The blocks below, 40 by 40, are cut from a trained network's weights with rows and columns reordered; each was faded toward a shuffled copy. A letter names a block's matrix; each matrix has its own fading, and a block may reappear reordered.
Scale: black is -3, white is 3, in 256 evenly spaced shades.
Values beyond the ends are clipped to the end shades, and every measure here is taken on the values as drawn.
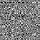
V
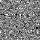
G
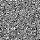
G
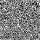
G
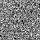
G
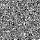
G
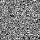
G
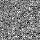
G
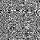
V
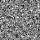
G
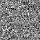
G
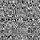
V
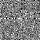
G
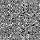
G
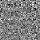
V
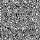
G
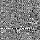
V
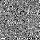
G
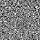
V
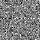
G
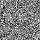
G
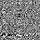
V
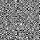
V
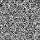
G
